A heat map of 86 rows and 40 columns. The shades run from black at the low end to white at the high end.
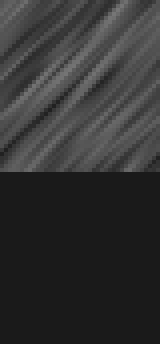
The table splits into 2 rows of 1 panel. Panel 1,1: low, slanting up to the right. Panel 2,1: very low, flat.
